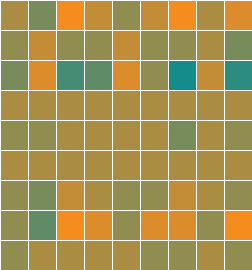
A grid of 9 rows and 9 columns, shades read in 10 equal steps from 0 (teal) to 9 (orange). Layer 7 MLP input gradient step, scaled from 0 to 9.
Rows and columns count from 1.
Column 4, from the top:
7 5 3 6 6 6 6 8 6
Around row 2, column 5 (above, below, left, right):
5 8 5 5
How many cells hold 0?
1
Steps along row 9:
up same same same down same up down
